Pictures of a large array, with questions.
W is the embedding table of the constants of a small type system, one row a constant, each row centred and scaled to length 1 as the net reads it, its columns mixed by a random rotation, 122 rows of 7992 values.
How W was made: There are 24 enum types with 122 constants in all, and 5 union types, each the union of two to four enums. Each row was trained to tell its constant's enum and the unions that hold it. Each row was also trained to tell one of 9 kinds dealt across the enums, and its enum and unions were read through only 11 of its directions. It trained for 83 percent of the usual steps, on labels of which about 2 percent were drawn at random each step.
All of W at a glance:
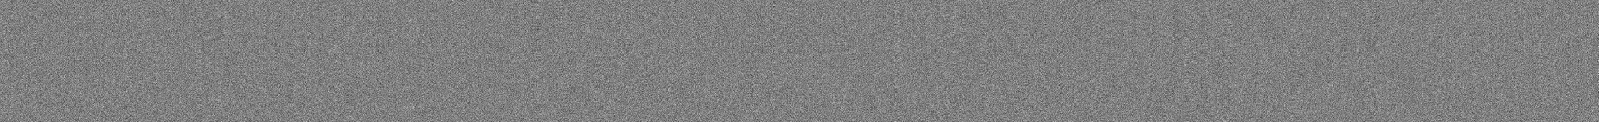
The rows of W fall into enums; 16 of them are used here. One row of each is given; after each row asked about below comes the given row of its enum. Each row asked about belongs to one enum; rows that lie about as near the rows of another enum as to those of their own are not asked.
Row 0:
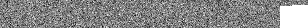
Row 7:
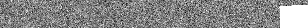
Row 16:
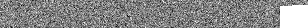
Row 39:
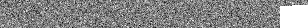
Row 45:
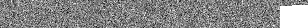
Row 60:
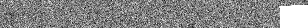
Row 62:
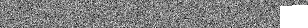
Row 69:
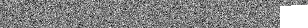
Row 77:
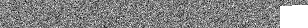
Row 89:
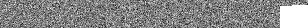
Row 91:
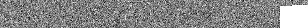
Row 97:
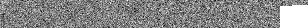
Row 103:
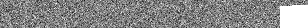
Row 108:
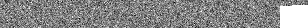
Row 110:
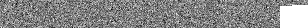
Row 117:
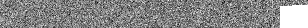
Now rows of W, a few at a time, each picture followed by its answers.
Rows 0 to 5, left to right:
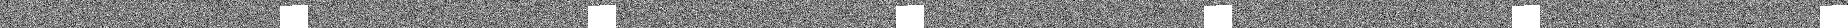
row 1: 91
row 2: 39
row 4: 117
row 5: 89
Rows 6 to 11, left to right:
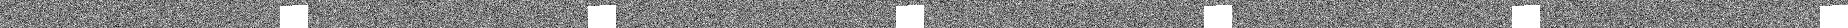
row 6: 39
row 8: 89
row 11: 110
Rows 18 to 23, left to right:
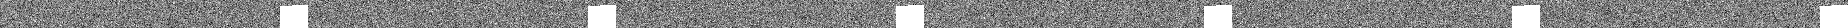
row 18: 16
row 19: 39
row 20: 103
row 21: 117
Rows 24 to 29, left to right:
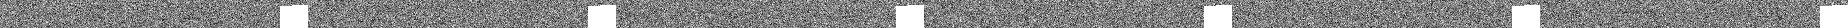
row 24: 62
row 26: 39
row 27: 62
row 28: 0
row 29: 39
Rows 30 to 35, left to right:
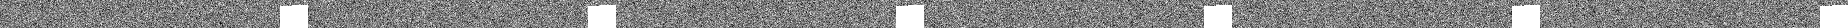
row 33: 110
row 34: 16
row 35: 77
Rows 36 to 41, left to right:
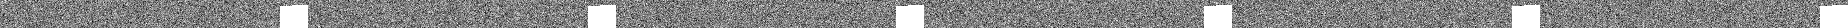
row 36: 97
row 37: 60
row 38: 110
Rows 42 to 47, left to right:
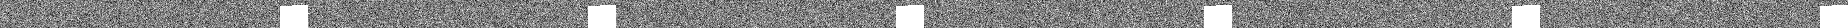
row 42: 77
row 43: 110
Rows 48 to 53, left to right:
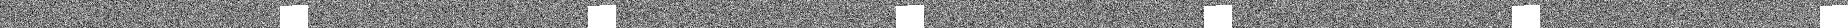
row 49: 97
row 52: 62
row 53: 91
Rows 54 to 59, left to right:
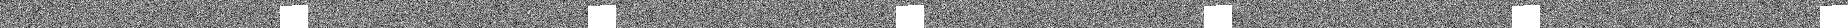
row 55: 16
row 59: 117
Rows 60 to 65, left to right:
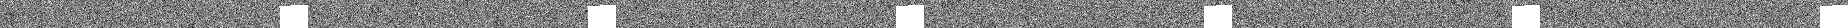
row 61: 110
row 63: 62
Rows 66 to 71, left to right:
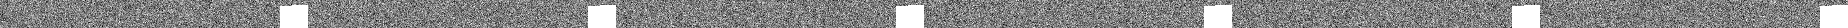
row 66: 0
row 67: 77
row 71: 89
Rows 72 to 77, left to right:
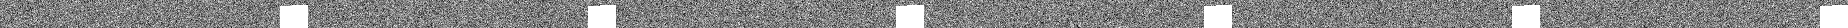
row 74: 69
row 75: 77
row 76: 117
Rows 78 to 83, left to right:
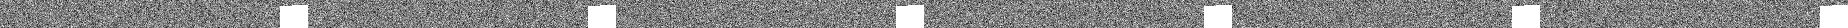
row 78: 97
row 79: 117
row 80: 103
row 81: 39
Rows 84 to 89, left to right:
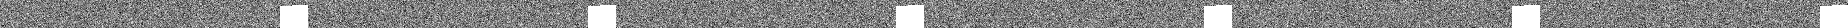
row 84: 91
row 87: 110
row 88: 62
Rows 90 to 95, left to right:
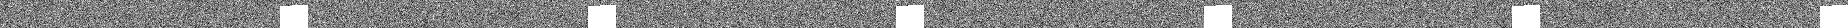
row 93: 77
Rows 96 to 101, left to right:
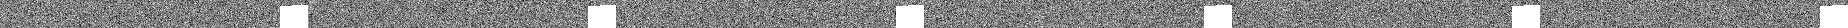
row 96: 77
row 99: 89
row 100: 89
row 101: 97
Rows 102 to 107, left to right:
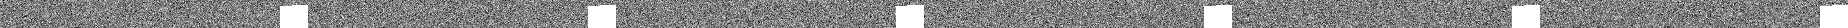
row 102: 69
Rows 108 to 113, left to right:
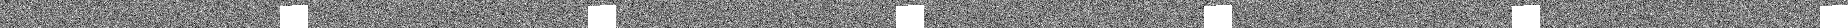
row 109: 69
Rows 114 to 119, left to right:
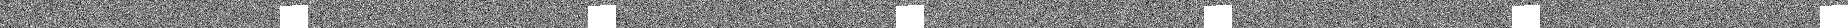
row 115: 97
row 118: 0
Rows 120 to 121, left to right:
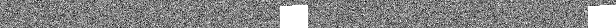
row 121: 103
